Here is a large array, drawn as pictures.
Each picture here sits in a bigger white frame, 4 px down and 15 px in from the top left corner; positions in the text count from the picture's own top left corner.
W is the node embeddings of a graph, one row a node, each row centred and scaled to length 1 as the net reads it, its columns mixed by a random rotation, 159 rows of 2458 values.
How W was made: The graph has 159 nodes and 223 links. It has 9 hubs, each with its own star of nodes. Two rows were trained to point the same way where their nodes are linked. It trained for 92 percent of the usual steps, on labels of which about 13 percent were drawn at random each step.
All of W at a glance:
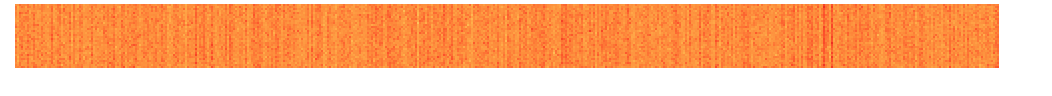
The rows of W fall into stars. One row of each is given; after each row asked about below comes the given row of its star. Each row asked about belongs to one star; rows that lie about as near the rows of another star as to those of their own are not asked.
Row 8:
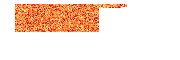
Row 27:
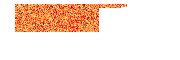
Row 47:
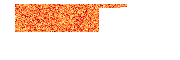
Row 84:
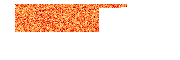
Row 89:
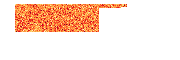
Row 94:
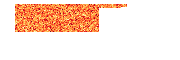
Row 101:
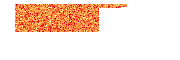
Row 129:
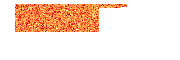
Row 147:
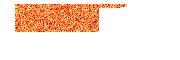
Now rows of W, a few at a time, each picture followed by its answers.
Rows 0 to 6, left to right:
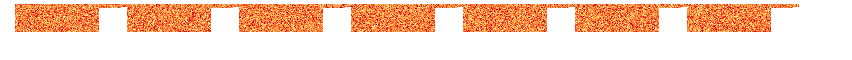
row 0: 147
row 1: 129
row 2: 8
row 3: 89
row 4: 147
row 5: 94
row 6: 84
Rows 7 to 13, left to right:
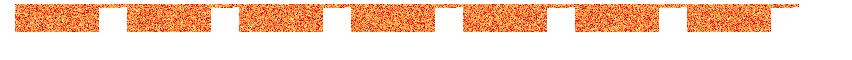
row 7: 129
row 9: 94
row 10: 27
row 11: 101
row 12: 47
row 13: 89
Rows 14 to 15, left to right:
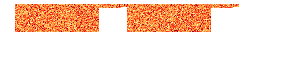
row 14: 8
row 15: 47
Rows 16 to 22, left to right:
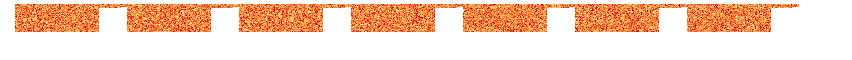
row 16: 129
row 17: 84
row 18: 94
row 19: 94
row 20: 101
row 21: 129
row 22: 147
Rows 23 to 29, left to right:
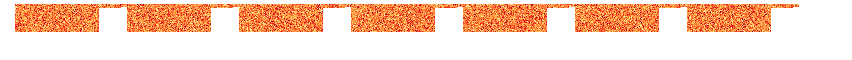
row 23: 147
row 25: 84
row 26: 8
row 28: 147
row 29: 27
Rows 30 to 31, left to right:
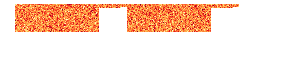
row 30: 94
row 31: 27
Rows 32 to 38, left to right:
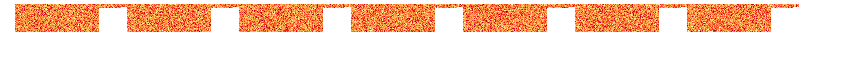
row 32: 94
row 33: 27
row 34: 147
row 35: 84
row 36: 47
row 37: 47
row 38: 8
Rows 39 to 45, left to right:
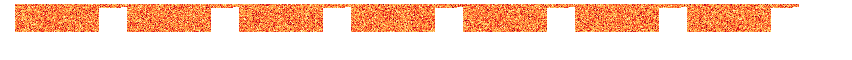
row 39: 147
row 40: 147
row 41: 101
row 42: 94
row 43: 47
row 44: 89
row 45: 47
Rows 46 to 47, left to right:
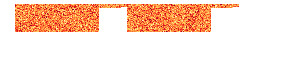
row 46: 147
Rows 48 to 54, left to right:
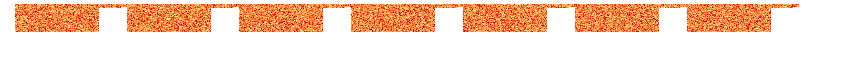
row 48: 147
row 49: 101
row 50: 101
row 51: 27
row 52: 89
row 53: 129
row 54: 101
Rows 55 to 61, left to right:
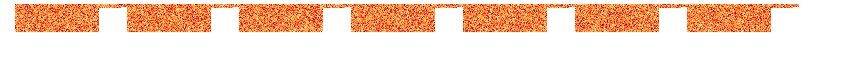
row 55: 27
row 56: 8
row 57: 94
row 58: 129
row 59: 129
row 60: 89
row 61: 94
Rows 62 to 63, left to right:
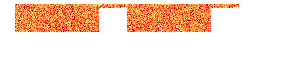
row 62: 8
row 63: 94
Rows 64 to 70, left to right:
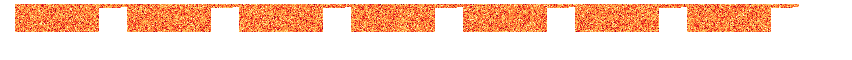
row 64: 27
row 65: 147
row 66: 84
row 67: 94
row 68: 147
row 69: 89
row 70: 27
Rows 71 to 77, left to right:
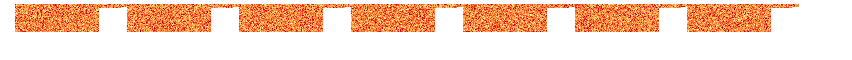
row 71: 27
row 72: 147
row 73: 8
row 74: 47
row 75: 94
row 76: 27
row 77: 94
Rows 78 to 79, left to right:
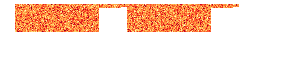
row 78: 8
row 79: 89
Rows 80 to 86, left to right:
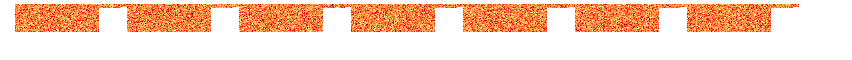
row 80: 94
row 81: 27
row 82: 147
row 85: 147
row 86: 101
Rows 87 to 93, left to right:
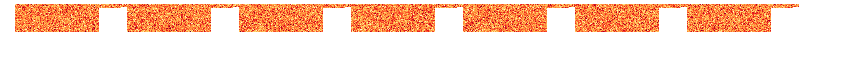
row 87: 94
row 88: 89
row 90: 94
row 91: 89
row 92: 47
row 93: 129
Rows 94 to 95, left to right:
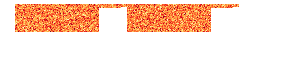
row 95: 94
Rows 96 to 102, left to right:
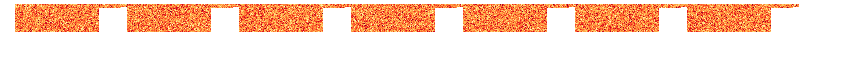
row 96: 84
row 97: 147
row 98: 129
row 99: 84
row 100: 147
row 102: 89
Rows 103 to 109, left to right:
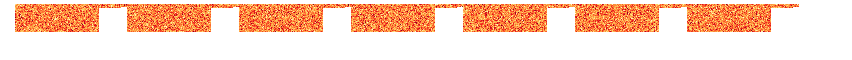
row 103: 89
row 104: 101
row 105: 89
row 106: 8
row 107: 129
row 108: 27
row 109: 147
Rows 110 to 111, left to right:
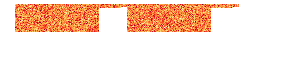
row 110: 129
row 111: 47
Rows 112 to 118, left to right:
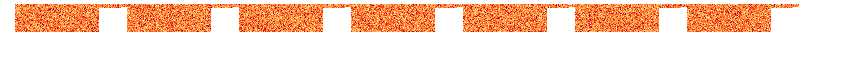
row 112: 89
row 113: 47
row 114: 147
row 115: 27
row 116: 84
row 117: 89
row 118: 27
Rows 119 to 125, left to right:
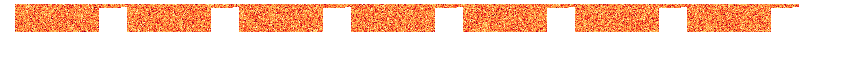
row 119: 101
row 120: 8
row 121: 101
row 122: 8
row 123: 89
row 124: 101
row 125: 89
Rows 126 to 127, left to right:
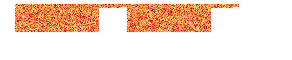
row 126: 47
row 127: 147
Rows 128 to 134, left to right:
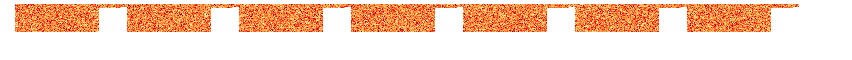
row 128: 47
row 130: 94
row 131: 8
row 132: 101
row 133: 94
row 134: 89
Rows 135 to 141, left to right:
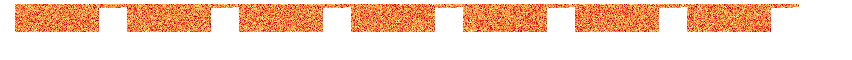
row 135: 101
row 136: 101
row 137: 101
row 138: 47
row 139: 84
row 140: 89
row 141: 84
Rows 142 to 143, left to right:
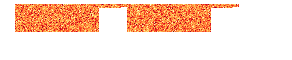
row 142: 129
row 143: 84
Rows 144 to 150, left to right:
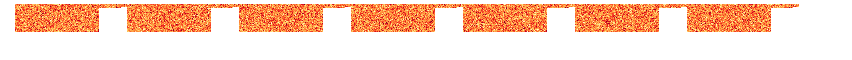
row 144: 94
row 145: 47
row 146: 27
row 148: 89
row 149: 47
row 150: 27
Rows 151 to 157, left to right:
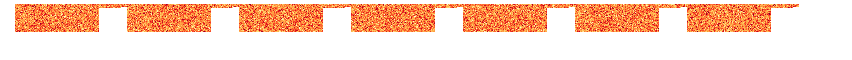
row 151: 147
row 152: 27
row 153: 27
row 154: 94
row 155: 101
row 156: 8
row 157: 129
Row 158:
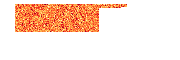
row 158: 27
